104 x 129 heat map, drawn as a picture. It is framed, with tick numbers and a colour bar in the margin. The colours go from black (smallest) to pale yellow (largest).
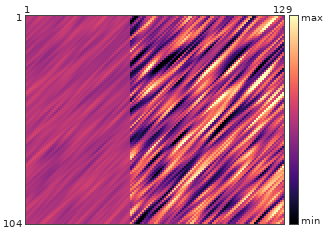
On average the colour sits 50% of the way up the scale. The top middle is the ninth with the lowest average. The grain runs diagonally up to the right. There is no overall slope. The halves do not mirror each other. The left part is calmer, up to a seam about 40% of the way across.
